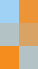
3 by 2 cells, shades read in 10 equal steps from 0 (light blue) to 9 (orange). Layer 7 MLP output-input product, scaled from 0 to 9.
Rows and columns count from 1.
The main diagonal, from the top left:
0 6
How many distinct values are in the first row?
2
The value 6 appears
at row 2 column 2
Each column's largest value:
9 8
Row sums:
8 8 11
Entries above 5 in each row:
1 1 1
